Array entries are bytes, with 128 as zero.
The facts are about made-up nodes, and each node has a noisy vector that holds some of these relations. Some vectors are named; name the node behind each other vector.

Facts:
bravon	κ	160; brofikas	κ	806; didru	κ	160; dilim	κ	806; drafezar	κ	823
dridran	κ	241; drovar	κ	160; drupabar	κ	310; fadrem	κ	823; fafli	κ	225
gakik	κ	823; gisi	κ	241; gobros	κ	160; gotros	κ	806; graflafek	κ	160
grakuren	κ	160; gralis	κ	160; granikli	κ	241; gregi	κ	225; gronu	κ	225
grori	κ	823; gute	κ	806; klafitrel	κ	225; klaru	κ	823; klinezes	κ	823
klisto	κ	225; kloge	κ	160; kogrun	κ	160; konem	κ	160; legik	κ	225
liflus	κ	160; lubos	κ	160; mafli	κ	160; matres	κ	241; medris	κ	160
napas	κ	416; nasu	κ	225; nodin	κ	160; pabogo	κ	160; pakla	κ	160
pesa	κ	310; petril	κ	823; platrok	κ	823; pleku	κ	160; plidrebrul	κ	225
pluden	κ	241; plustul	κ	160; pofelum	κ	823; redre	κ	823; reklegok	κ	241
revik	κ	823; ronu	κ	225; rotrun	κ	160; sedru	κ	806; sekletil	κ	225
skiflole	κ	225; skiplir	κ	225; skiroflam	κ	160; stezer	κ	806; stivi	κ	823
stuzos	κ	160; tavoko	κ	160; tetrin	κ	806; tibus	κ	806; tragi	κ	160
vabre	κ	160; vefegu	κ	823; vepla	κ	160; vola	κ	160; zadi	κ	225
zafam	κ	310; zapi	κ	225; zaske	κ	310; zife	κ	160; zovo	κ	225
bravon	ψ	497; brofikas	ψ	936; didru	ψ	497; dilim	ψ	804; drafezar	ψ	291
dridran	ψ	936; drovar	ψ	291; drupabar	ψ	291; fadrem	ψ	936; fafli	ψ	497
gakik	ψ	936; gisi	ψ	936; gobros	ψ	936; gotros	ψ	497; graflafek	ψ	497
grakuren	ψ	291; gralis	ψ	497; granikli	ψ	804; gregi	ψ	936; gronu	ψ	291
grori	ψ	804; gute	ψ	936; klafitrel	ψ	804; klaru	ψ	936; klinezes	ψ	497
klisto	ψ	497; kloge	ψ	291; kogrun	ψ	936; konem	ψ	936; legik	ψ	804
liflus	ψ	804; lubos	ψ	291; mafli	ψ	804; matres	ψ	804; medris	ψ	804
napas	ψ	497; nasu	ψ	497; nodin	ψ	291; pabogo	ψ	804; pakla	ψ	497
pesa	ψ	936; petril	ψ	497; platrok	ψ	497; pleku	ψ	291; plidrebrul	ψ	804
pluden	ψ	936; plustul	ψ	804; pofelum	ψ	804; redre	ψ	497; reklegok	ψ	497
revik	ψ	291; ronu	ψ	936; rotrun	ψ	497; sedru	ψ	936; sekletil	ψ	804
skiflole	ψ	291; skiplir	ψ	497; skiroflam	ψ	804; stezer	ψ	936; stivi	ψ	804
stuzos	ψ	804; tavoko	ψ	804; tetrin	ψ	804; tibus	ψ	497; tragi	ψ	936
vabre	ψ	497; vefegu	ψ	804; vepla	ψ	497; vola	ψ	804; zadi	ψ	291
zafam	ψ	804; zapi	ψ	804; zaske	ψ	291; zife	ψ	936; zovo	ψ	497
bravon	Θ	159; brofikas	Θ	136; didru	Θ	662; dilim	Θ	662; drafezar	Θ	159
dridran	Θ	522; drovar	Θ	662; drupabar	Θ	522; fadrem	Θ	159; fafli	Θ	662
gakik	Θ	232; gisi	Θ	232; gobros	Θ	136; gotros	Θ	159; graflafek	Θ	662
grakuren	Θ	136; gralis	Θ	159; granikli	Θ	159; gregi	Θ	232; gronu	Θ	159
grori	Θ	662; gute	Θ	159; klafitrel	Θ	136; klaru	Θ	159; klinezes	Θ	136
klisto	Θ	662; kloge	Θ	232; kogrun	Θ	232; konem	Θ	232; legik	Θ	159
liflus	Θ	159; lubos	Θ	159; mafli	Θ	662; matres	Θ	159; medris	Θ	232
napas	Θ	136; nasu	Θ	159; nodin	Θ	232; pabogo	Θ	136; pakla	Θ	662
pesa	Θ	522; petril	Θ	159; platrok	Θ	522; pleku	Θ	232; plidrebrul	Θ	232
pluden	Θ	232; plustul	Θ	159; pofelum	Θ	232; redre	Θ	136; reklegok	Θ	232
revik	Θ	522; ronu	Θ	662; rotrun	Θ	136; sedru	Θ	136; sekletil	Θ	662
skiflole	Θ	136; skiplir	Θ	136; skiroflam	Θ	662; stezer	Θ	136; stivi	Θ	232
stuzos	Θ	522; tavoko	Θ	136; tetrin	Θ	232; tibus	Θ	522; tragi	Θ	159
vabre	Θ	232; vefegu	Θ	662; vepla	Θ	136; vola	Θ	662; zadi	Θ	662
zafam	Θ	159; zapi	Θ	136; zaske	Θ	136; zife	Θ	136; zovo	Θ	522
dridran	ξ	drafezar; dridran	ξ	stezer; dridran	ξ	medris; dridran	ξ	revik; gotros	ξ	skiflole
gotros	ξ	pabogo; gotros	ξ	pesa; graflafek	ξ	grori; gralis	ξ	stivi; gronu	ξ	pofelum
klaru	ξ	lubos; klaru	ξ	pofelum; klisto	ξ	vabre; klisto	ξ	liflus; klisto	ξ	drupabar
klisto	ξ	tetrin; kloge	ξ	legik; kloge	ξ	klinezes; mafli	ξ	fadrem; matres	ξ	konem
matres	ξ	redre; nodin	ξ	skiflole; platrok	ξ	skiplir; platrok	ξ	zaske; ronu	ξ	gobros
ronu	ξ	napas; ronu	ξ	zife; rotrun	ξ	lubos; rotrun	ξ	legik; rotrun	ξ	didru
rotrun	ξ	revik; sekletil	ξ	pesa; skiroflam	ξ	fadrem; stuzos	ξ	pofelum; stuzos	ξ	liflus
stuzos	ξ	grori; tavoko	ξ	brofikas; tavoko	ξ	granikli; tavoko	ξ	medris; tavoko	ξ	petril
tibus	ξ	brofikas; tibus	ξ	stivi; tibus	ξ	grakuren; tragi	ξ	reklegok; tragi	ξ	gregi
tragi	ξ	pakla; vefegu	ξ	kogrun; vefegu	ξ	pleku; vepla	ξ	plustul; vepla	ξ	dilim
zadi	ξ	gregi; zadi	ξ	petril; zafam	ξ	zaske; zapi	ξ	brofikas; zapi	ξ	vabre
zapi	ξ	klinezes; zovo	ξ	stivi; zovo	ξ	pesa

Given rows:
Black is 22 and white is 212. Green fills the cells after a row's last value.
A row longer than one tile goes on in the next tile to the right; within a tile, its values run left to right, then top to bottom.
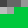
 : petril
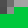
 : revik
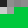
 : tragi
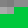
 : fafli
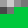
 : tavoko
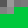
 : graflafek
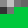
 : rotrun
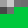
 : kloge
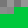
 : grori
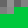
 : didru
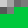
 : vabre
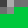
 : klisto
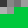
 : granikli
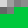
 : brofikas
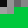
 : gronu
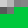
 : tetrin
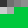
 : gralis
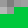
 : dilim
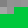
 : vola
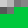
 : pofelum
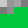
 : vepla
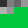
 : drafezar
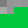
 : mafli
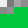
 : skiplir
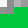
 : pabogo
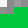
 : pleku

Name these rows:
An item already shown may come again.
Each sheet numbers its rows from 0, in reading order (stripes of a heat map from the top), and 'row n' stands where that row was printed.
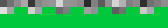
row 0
plustul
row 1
matres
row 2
grakuren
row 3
lubos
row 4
medris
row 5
gralis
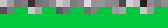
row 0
klinezes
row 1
gralis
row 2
tetrin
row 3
grakuren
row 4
pesa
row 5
tragi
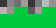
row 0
granikli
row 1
tibus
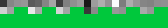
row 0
matres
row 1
fadrem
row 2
zafam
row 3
stuzos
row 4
skiflole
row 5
drovar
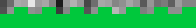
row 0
drupabar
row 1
nodin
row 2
stuzos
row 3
drupabar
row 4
sekletil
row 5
graflafek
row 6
zadi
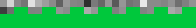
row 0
zapi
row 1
plidrebrul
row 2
zadi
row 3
drafezar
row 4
graflafek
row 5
reklegok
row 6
pakla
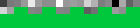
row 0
gute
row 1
gregi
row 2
stivi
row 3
medris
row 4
klaru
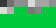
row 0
gotros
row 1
klafitrel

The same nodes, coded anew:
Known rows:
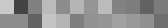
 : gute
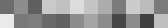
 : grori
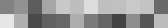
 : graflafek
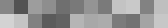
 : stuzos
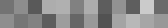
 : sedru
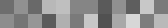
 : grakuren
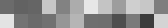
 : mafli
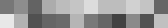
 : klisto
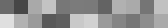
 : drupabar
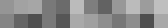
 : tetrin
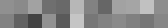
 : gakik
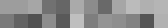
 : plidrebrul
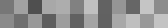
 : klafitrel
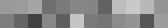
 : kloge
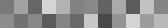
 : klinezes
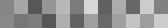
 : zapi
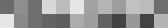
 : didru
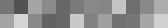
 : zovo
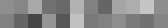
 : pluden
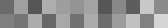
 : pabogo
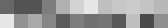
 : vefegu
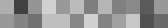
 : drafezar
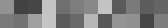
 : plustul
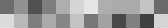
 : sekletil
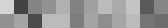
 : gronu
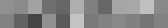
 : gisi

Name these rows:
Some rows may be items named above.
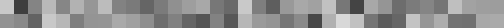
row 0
gute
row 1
medris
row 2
dridran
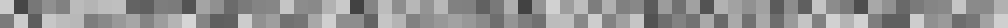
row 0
gotros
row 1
tibus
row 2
gute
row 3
drafezar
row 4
pabogo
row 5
tibus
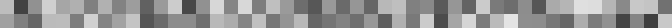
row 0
lubos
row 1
petril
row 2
grakuren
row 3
vola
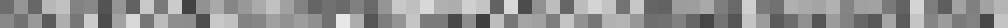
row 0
grakuren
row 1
tragi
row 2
zadi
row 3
zafam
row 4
vabre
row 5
stivi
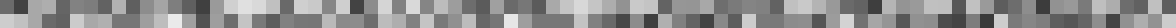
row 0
pesa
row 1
ronu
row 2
petril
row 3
drovar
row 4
kloge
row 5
dilim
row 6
vepla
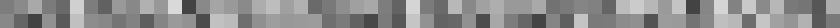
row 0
gregi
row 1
klaru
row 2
reklegok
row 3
kloge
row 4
granikli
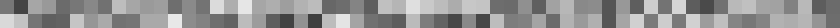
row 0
dridran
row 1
pakla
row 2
fafli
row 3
skiflole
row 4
matres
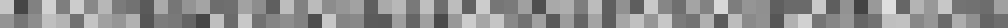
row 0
granikli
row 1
nodin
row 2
rotrun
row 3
klafitrel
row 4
zaske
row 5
fadrem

